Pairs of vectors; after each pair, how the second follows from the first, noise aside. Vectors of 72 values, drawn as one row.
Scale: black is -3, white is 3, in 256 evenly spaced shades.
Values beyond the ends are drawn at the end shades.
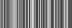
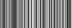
sign-scrambled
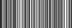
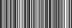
copied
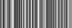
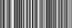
copied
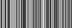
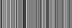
partly zeroed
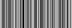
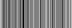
partly zeroed
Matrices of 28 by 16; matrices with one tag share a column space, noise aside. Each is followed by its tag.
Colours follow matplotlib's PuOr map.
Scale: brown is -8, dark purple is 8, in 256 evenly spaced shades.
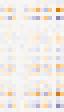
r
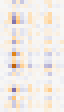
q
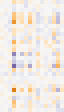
q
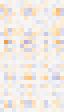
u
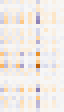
q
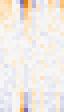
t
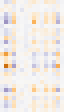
q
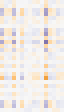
u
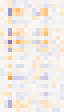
u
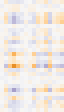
q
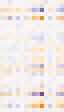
r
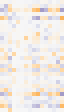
r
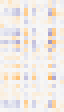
u
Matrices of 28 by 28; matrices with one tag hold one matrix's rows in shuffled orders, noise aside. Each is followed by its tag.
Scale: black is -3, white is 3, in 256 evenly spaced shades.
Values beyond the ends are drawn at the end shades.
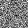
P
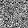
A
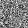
A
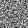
P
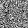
A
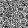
A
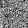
A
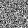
P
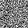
A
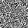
P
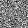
P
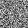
A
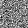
A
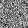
A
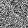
P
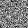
P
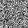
A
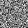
P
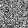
A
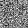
A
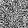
A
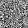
A
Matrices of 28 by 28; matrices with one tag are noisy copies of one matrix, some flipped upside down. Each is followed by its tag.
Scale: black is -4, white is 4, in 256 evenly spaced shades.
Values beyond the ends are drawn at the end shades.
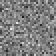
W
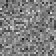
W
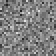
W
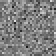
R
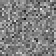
R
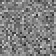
R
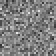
W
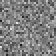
W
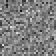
W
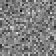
W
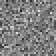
W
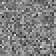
R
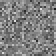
R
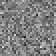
R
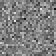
R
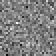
W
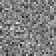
W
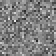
R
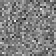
R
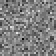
W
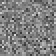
R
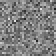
R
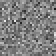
R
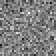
W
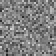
W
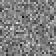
W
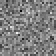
W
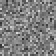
W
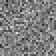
W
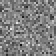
W
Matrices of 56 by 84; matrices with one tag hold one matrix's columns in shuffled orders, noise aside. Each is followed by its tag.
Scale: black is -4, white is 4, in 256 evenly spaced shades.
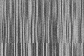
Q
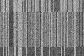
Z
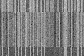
Z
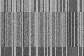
Z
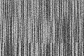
Q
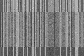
Z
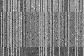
Z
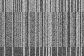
Z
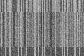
Z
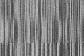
Q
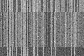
Z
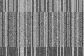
Z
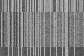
Z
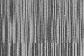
Q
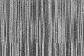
Q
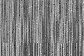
Q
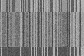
Z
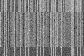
Z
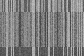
Z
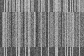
Z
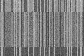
Z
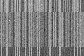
Z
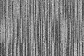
Q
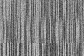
Q
